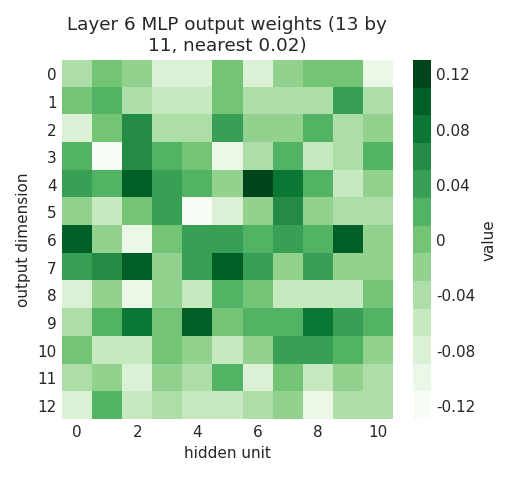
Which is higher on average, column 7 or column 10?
column 7
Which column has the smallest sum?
10
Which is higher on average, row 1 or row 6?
row 6
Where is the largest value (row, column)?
4 6
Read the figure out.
Title: Layer 6 MLP output weights (13 by 11, nearest 0.02)
x-axis: hidden unit, ticks 0 2 4 6 8 10
y-axis: output dimension, ticks 0 1 2 3 4 5 6 7 8 9 10 11 12 (0 at the top)
Colour bar: value, ticks -0.12 -0.08 -0.04 0 0.04 0.08 0.12
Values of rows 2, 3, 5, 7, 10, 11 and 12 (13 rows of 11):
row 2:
-0.08 0 0.06 -0.04 -0.04 0.04 -0.02 -0.02 0.02 -0.04 -0.02
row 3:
0.02 -0.12 0.06 0.02 0 -0.1 -0.04 0.02 -0.06 -0.04 0.02
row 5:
-0.02 -0.06 0 0.04 -0.12 -0.08 -0.02 0.06 -0.02 -0.04 -0.04
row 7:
0.04 0.06 0.1 -0.02 0.04 0.1 0.04 -0.02 0.04 -0.02 -0.02
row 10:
0 -0.06 -0.06 0 -0.02 -0.06 -0.02 0.04 0.04 0.02 -0.02
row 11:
-0.04 -0.02 -0.08 -0.02 -0.04 0.02 -0.08 0 -0.06 -0.02 -0.04
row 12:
-0.08 0.02 -0.06 -0.04 -0.06 -0.06 -0.04 -0.02 -0.1 -0.04 -0.04
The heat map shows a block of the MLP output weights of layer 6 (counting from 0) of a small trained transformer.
